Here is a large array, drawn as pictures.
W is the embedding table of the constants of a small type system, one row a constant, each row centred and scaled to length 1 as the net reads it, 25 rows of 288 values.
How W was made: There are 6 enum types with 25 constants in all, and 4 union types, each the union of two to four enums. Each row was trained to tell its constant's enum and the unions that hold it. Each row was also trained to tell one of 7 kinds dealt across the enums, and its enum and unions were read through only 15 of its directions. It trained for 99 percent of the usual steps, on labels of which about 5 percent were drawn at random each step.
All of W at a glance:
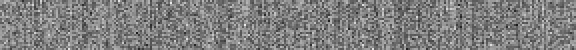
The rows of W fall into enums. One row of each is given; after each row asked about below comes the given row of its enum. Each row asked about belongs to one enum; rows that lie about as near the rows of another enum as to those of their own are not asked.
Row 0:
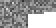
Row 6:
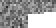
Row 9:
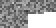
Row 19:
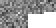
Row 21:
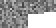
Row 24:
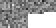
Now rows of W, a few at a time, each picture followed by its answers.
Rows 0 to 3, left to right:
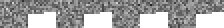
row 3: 21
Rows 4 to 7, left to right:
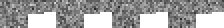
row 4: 6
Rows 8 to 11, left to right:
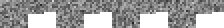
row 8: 19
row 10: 6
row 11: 21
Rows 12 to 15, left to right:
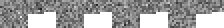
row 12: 19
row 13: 19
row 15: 21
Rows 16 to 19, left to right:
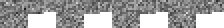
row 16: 9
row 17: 6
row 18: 9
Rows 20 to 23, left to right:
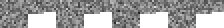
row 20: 21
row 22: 24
